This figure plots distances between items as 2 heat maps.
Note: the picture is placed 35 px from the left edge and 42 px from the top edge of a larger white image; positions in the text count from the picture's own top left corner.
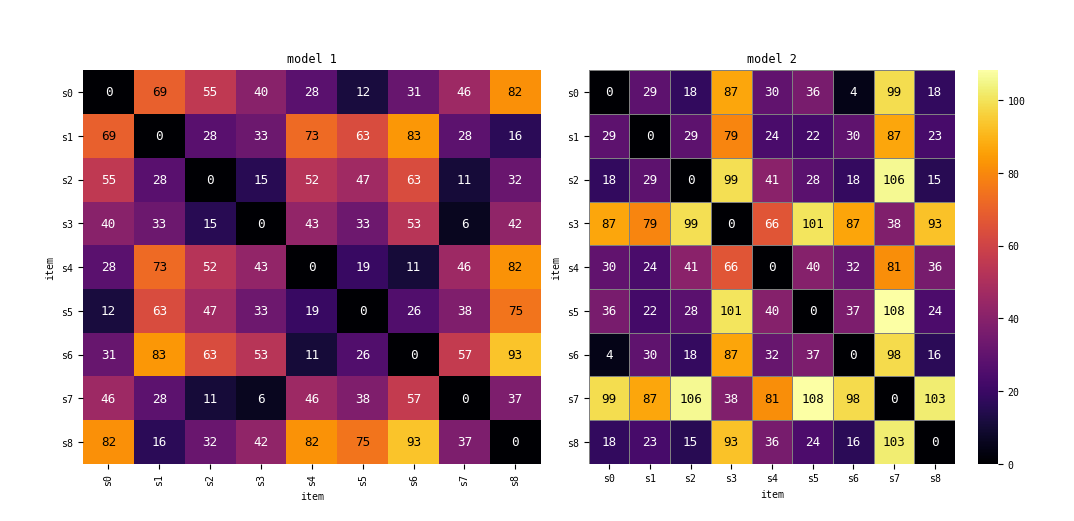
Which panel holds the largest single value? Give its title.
model 2
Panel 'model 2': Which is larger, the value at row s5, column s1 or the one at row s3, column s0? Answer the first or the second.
the second
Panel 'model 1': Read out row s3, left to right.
40 33 15 0 43 33 53 6 42
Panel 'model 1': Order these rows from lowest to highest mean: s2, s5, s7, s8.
s7, s2, s5, s8
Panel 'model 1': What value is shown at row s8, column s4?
82
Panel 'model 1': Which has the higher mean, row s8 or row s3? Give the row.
s8
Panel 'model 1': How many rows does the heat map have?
9
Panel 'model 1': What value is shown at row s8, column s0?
82
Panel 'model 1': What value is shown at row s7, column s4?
46
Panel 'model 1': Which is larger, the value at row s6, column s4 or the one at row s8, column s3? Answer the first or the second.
the second
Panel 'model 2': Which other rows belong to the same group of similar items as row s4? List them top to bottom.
s0, s1, s2, s5, s6, s8
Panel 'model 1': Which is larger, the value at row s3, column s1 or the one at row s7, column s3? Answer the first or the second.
the first
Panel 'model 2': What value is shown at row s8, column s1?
23
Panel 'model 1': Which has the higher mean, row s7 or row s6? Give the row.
s6
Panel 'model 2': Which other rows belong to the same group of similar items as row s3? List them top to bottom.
s7
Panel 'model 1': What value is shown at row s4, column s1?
73
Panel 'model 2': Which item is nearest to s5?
s1
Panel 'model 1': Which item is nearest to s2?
s7
